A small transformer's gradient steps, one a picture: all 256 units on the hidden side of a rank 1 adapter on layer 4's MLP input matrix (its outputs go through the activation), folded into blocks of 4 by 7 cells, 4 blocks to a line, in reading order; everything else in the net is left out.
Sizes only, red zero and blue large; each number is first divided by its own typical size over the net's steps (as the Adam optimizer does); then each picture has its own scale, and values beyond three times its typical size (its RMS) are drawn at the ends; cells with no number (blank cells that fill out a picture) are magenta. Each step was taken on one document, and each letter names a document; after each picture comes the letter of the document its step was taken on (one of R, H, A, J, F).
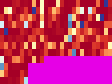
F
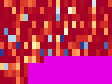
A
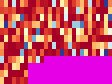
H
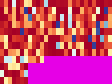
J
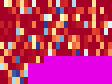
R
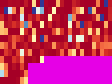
F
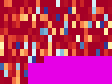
A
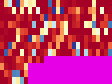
R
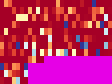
A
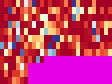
R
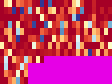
R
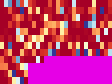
R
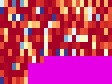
H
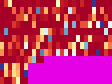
A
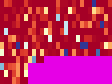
A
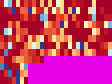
R
